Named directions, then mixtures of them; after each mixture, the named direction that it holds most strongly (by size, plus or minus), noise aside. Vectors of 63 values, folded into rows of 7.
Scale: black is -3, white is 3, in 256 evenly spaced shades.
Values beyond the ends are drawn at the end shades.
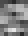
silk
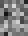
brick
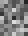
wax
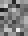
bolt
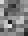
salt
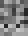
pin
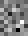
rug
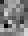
salt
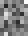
brick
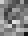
wax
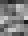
silk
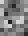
salt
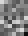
wax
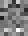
bolt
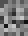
pin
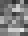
silk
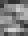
silk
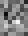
brick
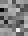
bolt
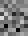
brick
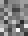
rug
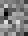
brick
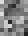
salt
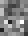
salt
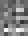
pin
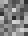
wax
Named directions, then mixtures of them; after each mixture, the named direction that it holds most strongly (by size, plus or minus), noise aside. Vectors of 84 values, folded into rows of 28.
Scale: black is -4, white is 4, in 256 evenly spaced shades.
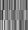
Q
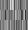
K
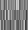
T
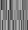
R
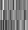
Q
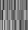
Q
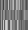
Q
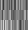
Q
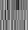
T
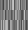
K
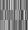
K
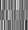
T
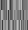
R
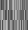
R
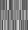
R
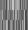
K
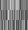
T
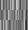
T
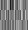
K
